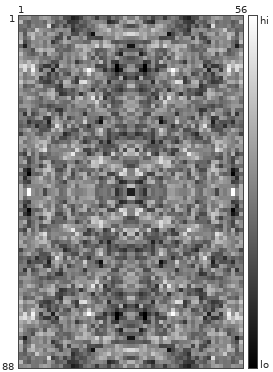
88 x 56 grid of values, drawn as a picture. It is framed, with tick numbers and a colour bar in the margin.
There is no seam. The histogram is bell-shaped. Its left and right halves mirror each other, and so do its top and bottom. There are no regular stripes. Overall the values sit about 50% of the way up the scale.
